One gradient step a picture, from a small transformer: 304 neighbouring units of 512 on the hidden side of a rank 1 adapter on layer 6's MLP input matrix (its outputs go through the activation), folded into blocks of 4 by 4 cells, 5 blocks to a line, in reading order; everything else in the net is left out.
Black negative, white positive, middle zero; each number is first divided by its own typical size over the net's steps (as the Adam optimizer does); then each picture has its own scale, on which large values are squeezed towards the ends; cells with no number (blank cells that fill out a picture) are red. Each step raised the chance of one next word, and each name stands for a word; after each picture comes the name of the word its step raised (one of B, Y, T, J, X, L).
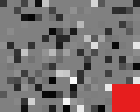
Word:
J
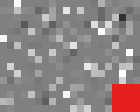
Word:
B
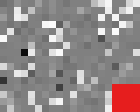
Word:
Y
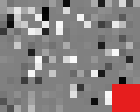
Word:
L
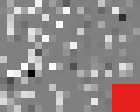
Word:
B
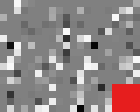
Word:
Y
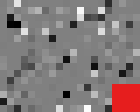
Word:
L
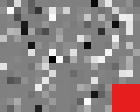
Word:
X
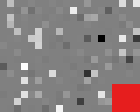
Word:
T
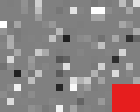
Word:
T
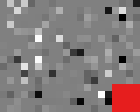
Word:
B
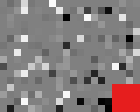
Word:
J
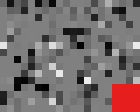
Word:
J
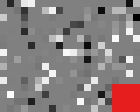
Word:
X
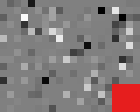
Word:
B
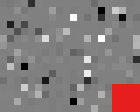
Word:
B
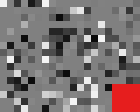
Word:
X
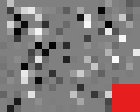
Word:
J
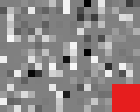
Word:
X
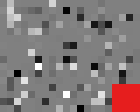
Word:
T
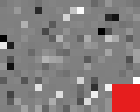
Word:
L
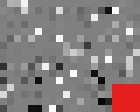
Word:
J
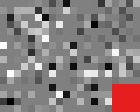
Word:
L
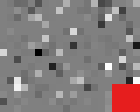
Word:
L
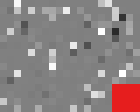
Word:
B
